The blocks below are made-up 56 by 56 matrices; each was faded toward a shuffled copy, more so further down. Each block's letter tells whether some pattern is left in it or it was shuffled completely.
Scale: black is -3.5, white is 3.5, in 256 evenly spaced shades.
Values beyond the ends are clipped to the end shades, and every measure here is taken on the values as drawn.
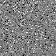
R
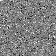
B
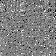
R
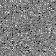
R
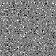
R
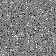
B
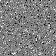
B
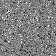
B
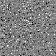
R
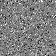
B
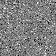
B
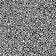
B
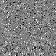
R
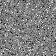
B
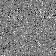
B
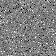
B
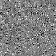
R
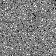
B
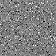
R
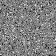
B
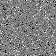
B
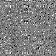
R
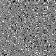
R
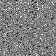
R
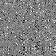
R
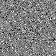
B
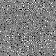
R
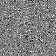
R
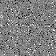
R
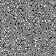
R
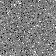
B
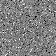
B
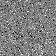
B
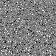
B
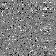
R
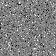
B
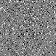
R
